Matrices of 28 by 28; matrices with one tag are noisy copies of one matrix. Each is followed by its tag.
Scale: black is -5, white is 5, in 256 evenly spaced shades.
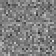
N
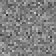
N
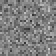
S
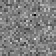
S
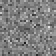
S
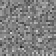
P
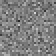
N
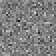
N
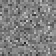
S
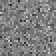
S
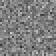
P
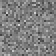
N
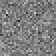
N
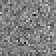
S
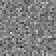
P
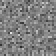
P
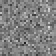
S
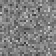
S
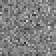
S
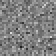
P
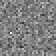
P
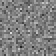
P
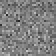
N
